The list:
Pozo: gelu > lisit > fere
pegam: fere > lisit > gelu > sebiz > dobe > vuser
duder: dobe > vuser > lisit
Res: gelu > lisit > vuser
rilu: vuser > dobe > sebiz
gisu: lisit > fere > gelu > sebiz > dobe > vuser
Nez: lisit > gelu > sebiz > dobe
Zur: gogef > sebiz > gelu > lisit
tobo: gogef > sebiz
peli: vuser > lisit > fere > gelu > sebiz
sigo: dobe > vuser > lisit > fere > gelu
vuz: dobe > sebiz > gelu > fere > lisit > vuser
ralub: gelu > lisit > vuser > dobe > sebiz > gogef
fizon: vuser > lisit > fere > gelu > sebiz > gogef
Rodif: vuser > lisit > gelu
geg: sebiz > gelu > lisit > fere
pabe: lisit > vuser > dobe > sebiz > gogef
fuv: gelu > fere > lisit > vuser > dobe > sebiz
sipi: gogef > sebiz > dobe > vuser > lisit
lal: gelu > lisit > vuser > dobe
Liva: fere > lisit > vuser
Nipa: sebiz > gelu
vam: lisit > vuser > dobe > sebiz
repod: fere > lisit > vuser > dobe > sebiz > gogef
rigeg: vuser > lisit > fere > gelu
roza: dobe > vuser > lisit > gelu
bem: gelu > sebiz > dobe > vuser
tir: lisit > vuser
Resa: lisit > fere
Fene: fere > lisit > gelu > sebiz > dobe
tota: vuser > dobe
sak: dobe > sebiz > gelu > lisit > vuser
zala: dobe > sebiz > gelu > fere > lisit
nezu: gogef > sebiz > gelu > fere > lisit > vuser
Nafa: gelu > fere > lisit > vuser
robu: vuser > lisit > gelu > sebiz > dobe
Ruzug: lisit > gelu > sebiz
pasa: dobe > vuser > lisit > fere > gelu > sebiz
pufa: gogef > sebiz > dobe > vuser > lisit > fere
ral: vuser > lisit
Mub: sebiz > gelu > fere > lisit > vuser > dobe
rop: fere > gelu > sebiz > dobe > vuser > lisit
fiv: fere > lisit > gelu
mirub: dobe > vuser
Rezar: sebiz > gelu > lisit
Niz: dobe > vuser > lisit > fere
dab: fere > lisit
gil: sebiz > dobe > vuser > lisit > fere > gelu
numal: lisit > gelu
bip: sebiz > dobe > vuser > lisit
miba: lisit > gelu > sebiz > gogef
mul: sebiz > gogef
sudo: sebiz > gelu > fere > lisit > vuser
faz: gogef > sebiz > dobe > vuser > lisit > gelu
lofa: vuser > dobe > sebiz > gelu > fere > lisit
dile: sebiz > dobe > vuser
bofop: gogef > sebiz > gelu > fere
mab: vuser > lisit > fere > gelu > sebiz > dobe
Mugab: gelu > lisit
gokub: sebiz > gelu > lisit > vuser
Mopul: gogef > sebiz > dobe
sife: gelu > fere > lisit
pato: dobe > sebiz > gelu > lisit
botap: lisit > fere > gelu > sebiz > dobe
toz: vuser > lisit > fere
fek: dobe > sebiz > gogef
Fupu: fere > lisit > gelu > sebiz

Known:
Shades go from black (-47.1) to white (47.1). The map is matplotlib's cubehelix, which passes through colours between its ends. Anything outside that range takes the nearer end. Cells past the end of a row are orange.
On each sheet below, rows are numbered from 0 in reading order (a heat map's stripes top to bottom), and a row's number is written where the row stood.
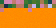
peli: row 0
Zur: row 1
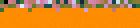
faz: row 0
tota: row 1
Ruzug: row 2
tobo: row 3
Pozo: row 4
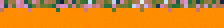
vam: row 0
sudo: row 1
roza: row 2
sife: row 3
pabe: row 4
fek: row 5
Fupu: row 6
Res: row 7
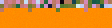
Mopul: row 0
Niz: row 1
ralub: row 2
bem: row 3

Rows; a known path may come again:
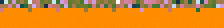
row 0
Pozo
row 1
fek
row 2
Nafa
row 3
Liva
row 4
Resa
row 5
tobo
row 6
pato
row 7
pabe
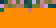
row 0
Rodif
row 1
geg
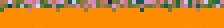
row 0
fizon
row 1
mirub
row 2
gisu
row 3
tir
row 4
ral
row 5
rigeg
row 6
Fene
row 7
nezu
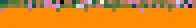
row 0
gokub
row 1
vam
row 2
ralub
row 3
botap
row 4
Mub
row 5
pasa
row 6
Niz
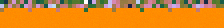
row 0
lal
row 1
bem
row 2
sak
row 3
repod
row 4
mul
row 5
sigo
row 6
duder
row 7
Mugab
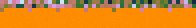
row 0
tota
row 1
rilu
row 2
sife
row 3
Res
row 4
miba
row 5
Rezar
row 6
Ruzug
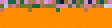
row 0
zala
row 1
mab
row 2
roza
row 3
sipi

